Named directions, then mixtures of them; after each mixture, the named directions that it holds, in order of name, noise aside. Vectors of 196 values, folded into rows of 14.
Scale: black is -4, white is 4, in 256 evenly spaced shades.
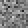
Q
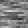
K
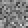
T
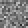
T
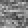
K, T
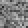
K, T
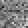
K, Q, T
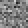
K, Q, T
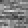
K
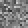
K, Q, T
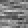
K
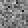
Q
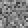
Q, T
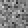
Q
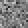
Q, T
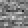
K, Q, T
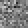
K, Q, T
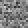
K, Q, T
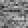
K, Q, T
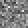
Q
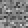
K, T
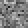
K, Q, T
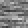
K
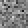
Q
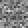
K, T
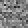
K, Q, T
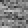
K, Q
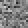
K, Q, T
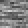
K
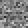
K, T
